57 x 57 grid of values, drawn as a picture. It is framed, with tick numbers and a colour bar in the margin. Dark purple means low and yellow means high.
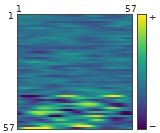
Grain: streaks across. Seam: horizontal, 70% of the way down, the top part calmer. Mirror symmetry: none. Histogram: skewed, a long tail of high values.
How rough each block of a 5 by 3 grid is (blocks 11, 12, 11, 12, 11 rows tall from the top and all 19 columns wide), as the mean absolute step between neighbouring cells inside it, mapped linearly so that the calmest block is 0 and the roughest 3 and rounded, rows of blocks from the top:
0 0 0 | 0 0 0 | 0 0 0 | 1 2 1 | 2 3 2
